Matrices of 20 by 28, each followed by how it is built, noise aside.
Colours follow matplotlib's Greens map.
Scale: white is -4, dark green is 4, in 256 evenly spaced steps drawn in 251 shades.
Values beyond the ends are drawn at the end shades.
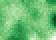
smooth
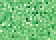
noise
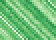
Toeplitz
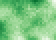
smooth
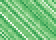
Toeplitz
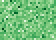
noise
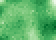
smooth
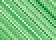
Toeplitz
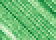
Toeplitz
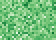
noise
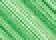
Toeplitz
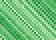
Toeplitz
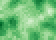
smooth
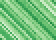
Toeplitz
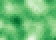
smooth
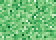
noise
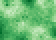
smooth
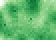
smooth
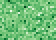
noise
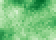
smooth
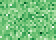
noise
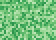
noise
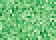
noise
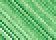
Toeplitz
